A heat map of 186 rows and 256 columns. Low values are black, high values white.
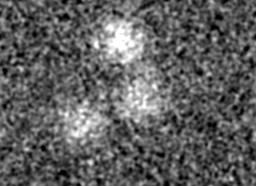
Lone odd cells: none. Mirror symmetry: none. Average level on the scale: 40%. Bumps: three.
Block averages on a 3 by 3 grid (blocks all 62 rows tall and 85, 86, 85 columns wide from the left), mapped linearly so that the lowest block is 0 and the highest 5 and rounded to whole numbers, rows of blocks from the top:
0 5 0
2 5 1
1 1 0
